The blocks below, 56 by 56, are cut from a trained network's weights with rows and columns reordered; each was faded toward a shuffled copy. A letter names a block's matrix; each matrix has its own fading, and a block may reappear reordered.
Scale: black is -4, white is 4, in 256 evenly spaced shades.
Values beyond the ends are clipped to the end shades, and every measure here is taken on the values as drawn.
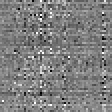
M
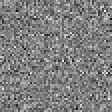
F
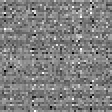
M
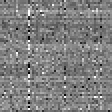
M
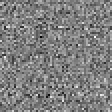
F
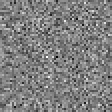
F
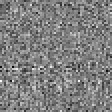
F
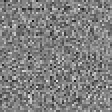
F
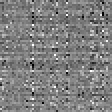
M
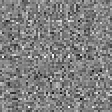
F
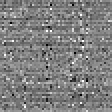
M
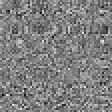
F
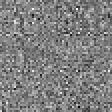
F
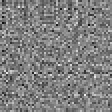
F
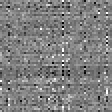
M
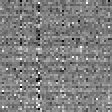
M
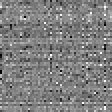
M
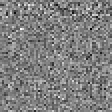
F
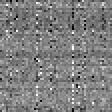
M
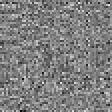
F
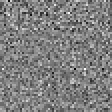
F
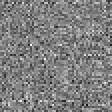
F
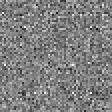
F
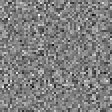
F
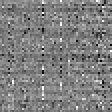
M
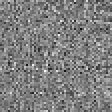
F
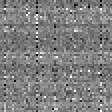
M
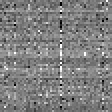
M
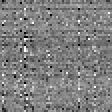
M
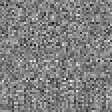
F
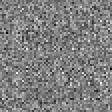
F
